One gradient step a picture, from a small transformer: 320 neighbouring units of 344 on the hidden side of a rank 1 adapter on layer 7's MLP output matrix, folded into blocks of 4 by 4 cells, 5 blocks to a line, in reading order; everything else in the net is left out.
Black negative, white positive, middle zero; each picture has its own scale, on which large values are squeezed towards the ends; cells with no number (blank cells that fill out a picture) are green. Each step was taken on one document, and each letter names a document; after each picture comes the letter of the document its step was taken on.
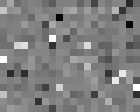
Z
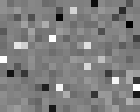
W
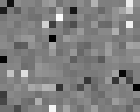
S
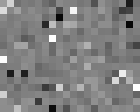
S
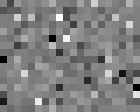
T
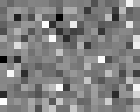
Z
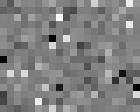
T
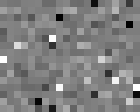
W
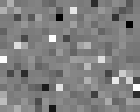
T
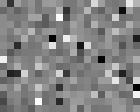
W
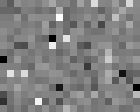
T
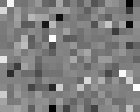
S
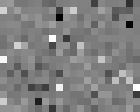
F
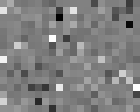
F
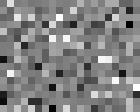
T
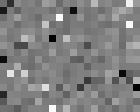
S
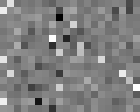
F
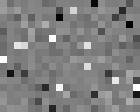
W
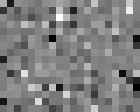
S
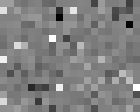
F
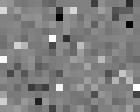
F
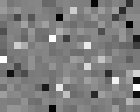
W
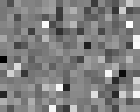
Z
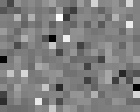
T
